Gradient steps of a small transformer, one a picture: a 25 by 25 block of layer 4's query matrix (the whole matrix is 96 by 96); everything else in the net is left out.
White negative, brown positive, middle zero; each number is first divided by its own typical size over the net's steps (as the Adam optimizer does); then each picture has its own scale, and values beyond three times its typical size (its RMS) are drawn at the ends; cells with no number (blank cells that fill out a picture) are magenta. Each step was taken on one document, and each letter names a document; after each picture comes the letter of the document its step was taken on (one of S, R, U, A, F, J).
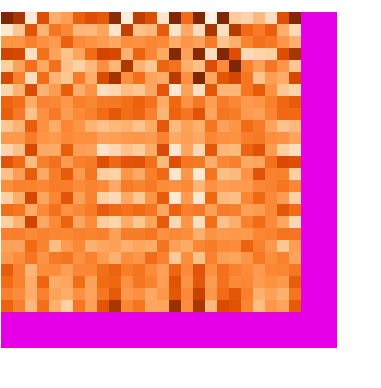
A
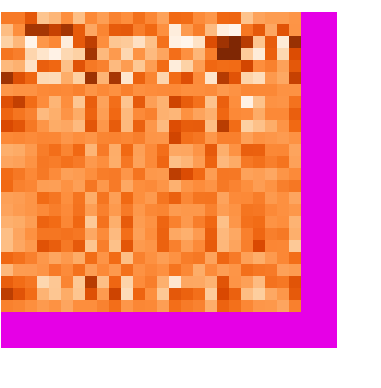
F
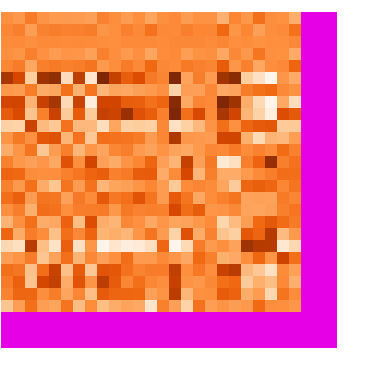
A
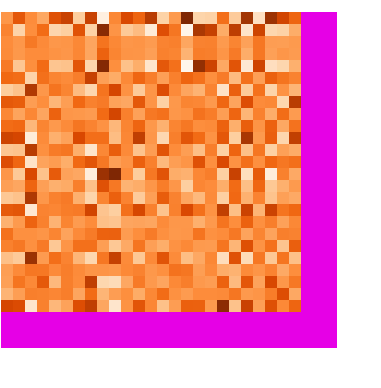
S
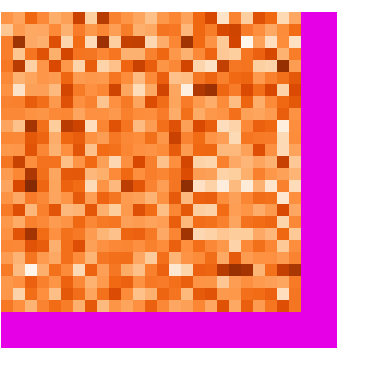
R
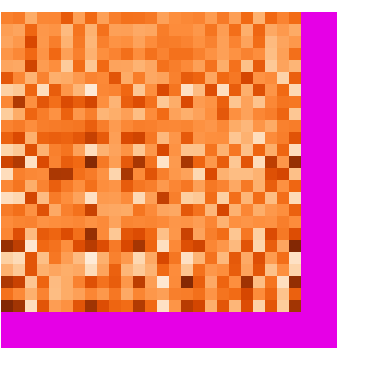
S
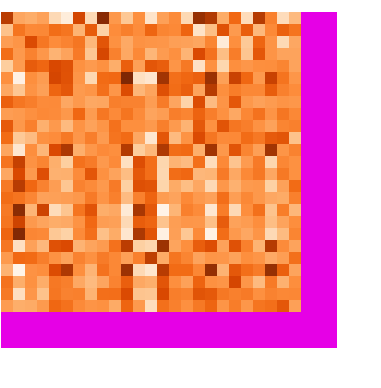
R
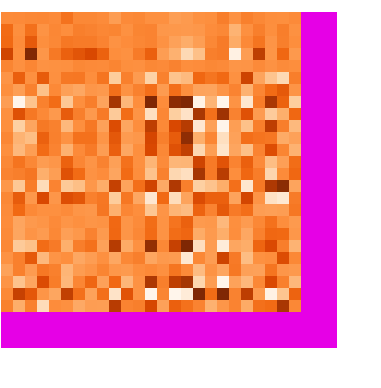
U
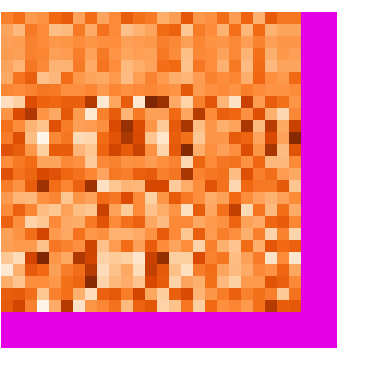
S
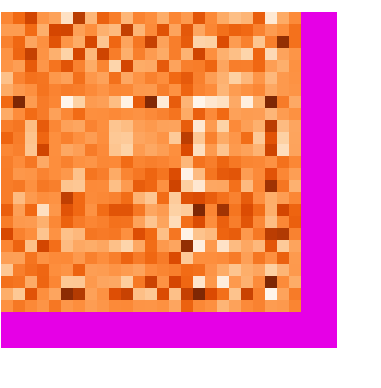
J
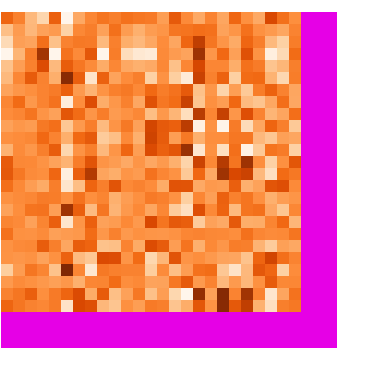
U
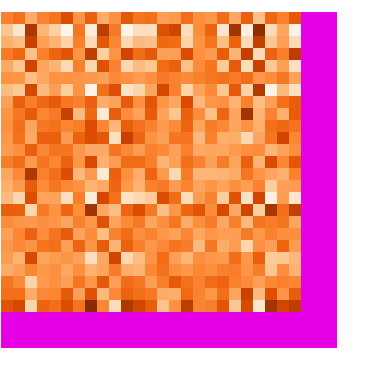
S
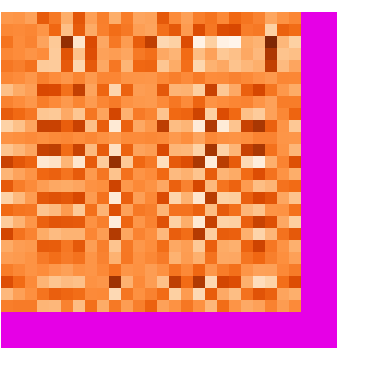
F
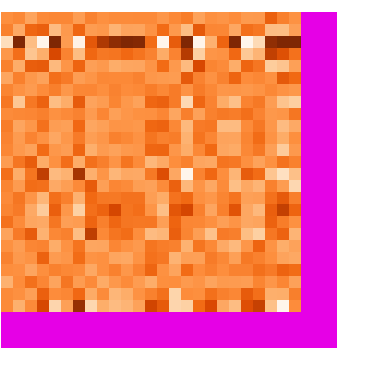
U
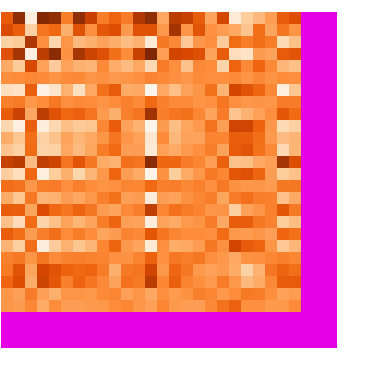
A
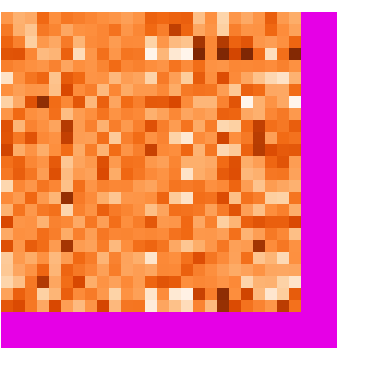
U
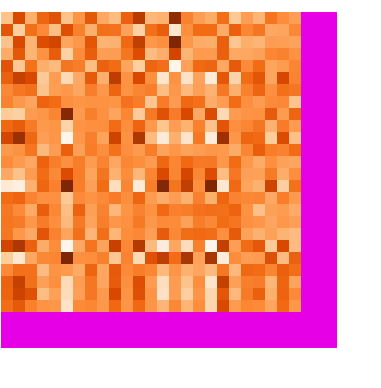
R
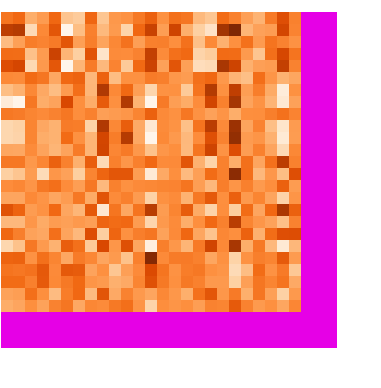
J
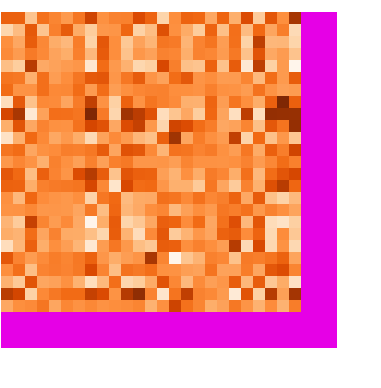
S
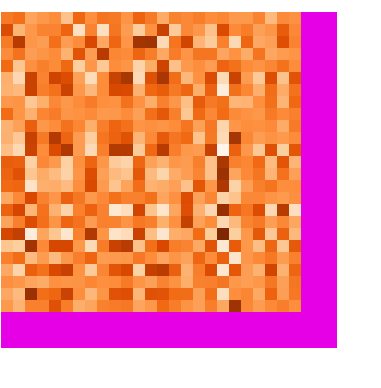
R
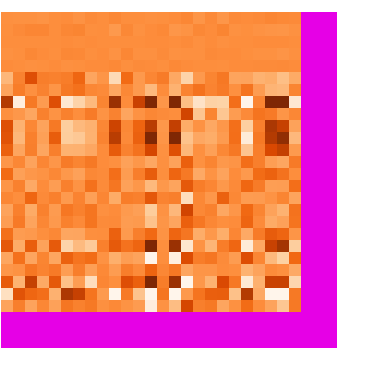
U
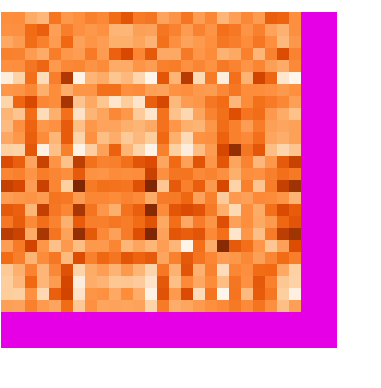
A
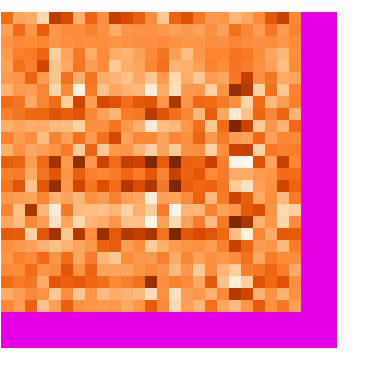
A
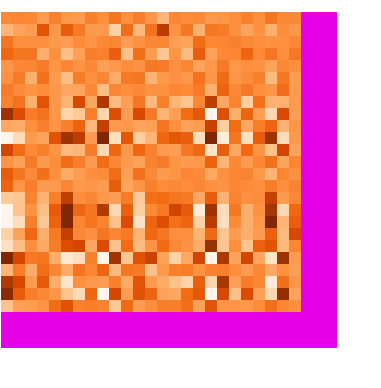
R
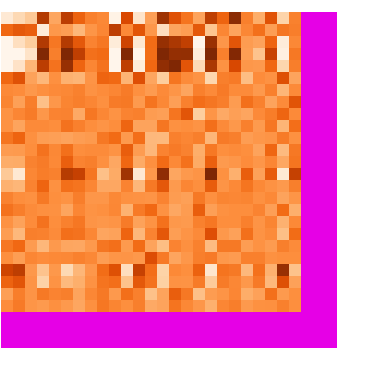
R
